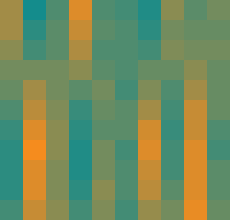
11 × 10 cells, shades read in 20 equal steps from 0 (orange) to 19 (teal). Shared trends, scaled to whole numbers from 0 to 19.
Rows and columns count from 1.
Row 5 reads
12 7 11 13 11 15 10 14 7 12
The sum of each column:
142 84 119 135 131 156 101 141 67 137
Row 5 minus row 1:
5 -12 -3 11 -3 0 -8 5 -6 1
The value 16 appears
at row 6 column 4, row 7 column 1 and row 7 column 8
